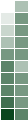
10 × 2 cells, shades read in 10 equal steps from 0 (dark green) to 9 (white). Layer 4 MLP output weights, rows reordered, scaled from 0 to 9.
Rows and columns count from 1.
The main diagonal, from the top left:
9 4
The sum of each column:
45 43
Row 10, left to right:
0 3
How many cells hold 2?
1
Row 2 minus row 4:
2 0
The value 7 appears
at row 3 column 1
